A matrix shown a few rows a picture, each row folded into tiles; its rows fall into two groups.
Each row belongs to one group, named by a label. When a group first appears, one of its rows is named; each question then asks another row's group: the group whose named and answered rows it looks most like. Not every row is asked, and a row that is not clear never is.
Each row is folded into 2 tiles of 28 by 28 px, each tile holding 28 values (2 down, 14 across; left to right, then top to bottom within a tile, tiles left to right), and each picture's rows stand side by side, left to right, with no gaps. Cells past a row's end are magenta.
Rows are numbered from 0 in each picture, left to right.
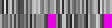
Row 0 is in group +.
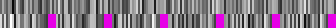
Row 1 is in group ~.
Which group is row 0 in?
~
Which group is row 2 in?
+
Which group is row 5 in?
+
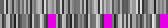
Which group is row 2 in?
+
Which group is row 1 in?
+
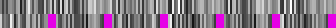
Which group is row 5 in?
+
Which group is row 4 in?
+
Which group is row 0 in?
~
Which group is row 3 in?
+
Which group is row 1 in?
+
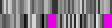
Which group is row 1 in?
+
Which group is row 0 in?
~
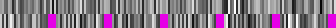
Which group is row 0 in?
~
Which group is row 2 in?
+
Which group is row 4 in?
+
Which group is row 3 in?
+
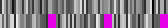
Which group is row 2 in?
~
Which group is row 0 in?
~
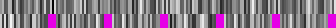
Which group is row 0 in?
~
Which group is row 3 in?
~
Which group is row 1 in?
+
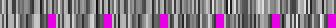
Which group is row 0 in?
~
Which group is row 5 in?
+
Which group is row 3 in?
+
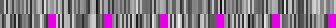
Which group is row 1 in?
~
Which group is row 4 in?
+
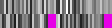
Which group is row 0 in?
+
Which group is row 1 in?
+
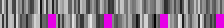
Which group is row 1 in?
~
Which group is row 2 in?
~
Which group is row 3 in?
~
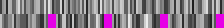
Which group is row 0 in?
~
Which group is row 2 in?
~
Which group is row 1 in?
+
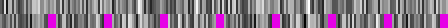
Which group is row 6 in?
+
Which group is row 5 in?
~
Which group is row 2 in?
~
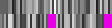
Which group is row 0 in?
~
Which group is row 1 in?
~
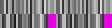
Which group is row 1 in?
+
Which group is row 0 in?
+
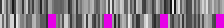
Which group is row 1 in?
~
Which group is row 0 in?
~
